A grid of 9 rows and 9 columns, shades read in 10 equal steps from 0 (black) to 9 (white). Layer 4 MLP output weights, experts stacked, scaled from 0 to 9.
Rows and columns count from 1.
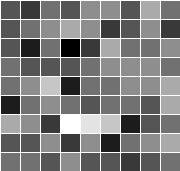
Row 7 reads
6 5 2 9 8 7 1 3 4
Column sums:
31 31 38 33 39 37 31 39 41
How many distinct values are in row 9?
4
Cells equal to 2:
7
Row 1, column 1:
3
